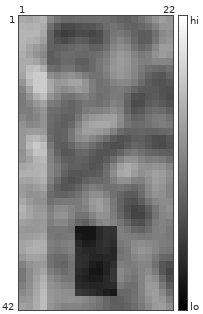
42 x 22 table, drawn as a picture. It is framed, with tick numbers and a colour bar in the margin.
In the bottom middle lies a patch that is lower than the rest. A vertical seam about 20% of the way across splits the table, and the left part is higher. The bottom middle is the ninth with the lowest average. No regular stripes run through it.
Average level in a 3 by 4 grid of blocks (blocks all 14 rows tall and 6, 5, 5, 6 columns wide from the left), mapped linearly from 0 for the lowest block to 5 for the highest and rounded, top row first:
5232 | 5233 | 5003
